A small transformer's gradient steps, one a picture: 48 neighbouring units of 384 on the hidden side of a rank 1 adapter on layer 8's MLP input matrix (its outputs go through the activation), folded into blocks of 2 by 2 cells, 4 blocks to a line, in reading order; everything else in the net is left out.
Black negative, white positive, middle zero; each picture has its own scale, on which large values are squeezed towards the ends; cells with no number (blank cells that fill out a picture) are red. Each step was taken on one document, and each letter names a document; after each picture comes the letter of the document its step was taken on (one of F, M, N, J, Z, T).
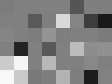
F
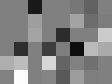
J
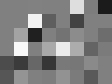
J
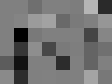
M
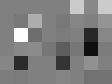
M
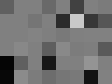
F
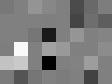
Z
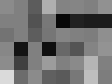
F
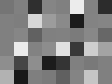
J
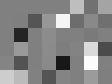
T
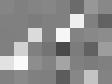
J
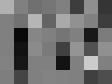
M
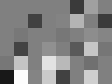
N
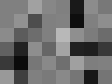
J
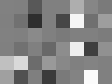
N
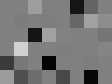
Z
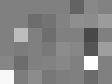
T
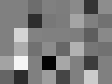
N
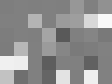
F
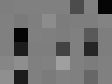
M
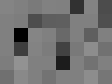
M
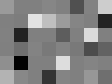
M
